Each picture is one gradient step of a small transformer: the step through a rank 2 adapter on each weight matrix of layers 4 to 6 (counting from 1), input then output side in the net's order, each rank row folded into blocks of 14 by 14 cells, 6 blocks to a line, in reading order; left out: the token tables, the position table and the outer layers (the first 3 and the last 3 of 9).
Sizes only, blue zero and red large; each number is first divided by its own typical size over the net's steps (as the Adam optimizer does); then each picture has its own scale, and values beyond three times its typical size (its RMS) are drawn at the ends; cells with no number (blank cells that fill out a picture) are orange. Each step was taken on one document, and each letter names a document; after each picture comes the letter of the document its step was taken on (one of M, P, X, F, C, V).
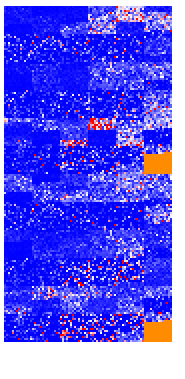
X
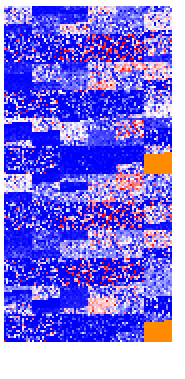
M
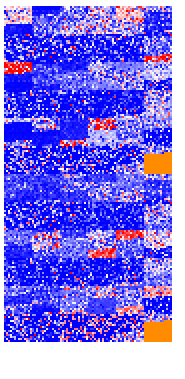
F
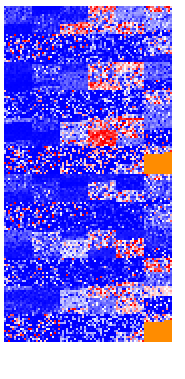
F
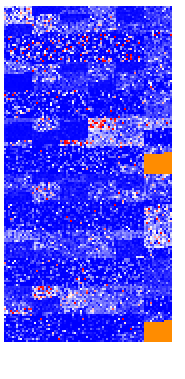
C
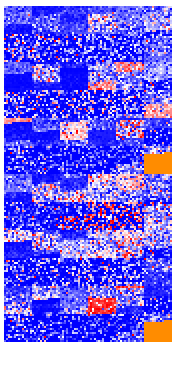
M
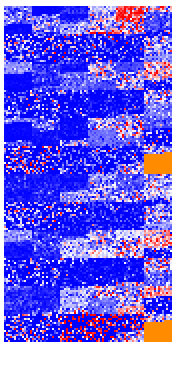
F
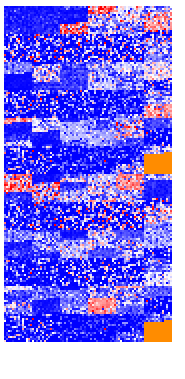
M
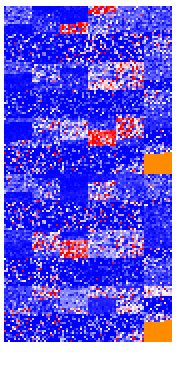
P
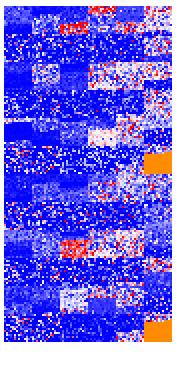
P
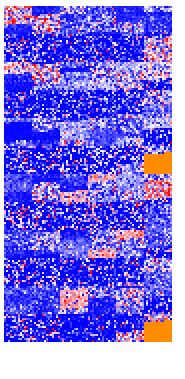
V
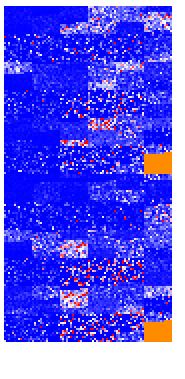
X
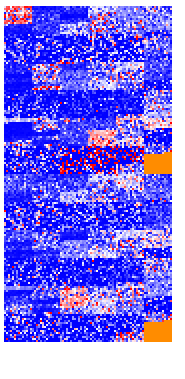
V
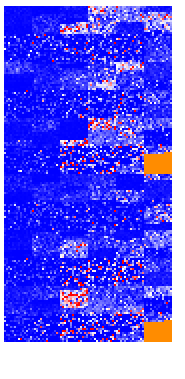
X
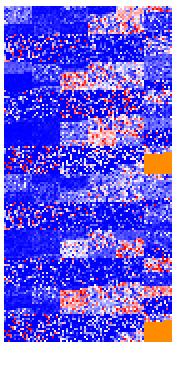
F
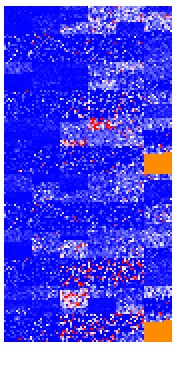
X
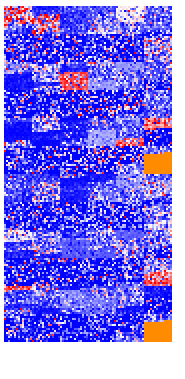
V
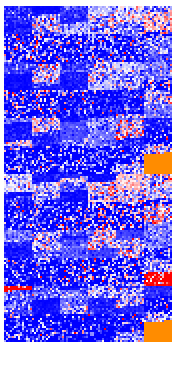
M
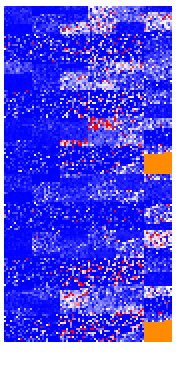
X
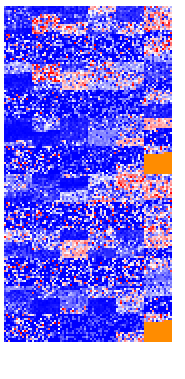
V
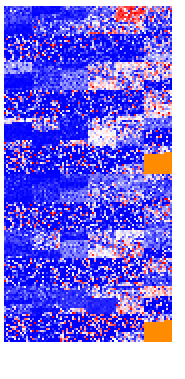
F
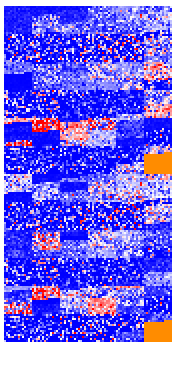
M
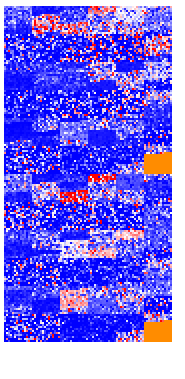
V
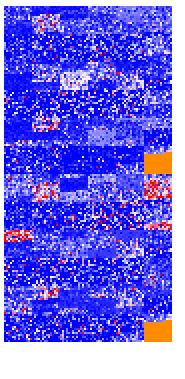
P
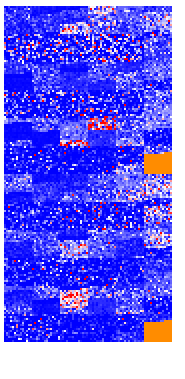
C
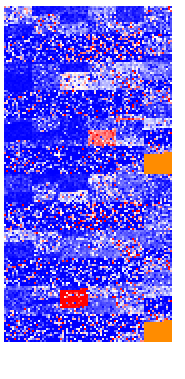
P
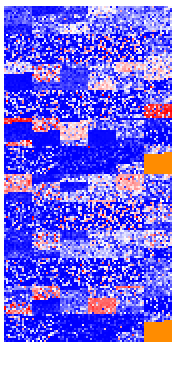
M
